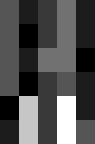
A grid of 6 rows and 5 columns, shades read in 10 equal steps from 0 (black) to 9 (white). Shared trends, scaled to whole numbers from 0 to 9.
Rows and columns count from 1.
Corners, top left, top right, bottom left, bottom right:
3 1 1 3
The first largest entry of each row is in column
4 4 3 1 4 4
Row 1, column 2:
1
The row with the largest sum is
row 6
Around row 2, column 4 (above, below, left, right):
4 4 2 1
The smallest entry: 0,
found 4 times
